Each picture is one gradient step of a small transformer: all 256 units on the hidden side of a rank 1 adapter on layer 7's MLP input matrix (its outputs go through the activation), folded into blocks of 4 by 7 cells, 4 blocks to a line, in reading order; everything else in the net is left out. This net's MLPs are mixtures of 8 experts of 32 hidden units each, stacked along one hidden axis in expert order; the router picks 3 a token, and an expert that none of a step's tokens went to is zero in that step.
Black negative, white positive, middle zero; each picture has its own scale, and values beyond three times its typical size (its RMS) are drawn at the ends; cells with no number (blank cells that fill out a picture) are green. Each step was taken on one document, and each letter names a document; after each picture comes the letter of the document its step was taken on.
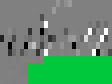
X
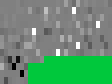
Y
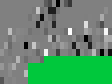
X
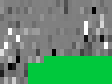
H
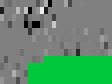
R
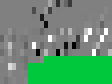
X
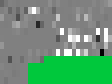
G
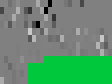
R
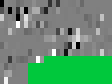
G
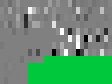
G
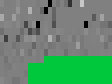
R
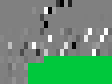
X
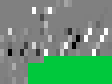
X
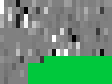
G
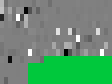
G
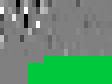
R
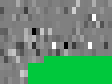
Y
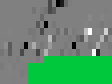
X
